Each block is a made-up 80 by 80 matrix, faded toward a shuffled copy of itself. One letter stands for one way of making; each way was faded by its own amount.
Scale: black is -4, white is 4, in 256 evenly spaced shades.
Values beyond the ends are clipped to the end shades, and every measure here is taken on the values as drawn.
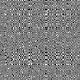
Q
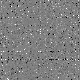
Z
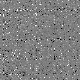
Z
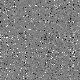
Z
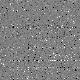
Z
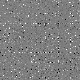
Z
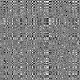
Q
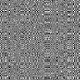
Q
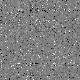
Z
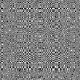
Q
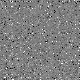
Z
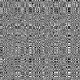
Q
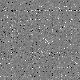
Z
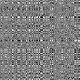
Q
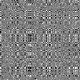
Q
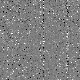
Z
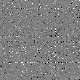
Z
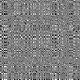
Q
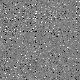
Z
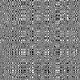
Q
